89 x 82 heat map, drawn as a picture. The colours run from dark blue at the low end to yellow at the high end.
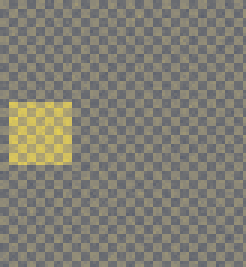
Ninth with the highest average: middle left. Mirror symmetry: none. Average level on the scale: 50%. Odd patch: higher, in the middle left.
